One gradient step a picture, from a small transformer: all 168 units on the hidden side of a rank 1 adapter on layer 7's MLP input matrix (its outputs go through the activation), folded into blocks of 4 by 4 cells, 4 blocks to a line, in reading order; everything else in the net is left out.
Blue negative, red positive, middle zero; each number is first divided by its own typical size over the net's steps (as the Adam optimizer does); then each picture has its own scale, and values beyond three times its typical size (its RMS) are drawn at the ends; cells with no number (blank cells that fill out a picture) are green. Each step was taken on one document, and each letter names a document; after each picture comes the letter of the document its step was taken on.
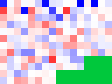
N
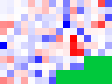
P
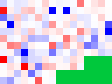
N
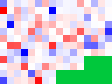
N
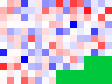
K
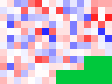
P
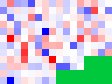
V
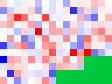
P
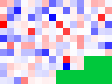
K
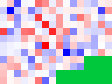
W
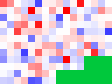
N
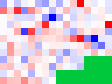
N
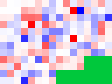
P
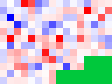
V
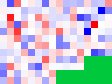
W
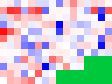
K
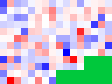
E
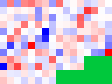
V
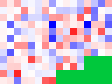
P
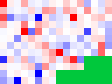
E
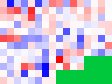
K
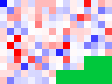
W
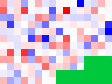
N
